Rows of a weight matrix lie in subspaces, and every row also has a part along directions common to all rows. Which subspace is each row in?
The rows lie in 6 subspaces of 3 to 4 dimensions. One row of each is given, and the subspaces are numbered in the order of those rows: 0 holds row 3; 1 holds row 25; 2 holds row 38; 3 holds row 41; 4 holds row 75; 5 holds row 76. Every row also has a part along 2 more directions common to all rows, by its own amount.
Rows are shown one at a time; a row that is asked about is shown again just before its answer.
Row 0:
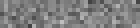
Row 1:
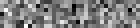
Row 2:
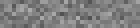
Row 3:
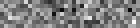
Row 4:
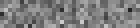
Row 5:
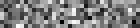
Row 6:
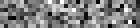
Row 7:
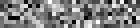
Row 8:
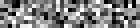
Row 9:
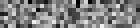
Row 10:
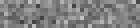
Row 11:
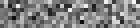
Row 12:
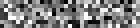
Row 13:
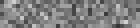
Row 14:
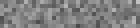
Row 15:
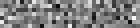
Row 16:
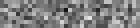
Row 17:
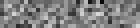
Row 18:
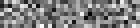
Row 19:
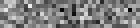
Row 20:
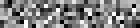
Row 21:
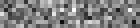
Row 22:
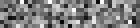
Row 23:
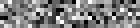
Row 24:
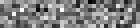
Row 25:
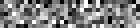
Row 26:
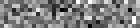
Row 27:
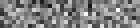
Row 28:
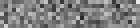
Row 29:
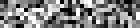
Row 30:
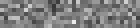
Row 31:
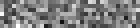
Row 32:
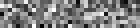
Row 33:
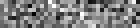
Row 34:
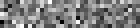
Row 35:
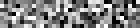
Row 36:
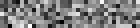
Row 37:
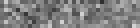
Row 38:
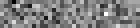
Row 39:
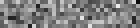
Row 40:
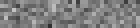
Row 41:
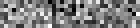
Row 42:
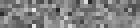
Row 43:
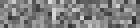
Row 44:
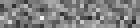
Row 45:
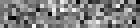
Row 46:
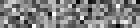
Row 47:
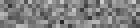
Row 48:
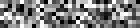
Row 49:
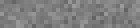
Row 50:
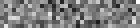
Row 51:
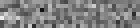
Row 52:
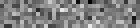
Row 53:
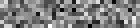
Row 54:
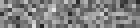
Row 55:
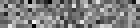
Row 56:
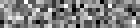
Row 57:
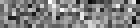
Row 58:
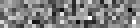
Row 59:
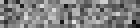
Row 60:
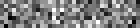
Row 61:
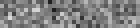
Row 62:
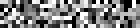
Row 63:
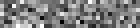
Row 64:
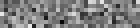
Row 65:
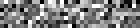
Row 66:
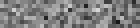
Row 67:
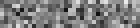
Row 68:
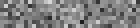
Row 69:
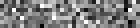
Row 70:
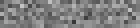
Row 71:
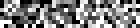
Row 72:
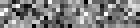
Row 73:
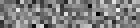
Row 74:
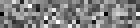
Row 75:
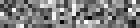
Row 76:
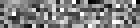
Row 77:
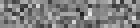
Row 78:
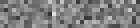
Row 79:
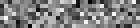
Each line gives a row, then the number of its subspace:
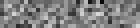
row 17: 1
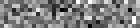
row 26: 5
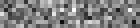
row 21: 4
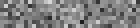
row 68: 1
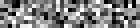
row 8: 5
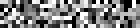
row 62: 4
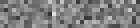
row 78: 2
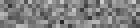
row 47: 1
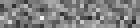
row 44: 0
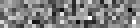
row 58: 1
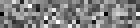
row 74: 2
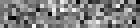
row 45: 4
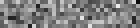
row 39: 1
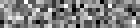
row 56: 0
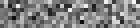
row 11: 5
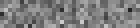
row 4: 0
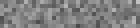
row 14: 0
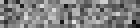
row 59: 3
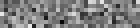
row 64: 5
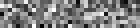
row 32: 3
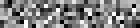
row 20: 1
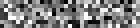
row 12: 4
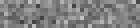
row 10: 1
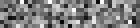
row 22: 4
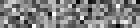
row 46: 2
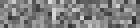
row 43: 2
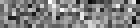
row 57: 2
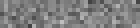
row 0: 5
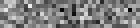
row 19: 2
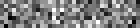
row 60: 2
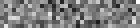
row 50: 0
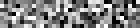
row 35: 5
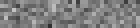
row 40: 3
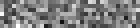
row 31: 0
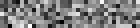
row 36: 5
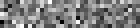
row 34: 0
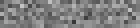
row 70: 3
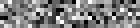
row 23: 1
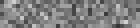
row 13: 2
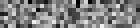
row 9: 1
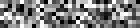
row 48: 0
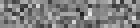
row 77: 3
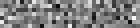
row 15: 4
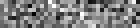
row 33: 2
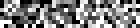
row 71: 0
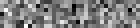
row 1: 1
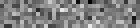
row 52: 5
